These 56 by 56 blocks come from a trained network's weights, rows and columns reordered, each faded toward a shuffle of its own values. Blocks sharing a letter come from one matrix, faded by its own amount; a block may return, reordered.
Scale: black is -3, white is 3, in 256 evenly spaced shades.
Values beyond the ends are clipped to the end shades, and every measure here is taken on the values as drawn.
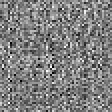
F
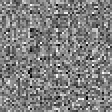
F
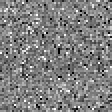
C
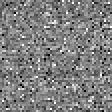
C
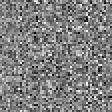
F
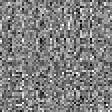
F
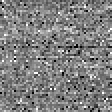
C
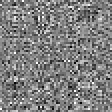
F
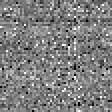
C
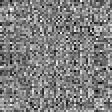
F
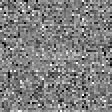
C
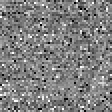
C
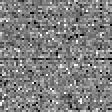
C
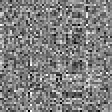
F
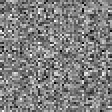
F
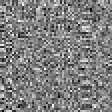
F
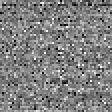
C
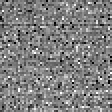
C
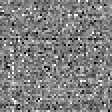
C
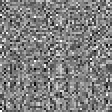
F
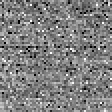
C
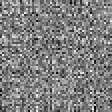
F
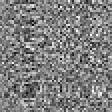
F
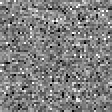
C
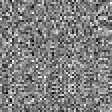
F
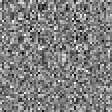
F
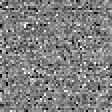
C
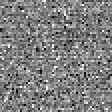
C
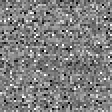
C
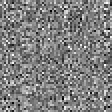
F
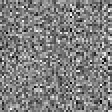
F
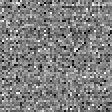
C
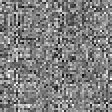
F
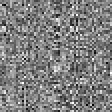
F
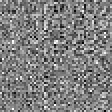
F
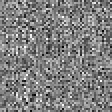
F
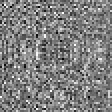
F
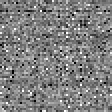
C
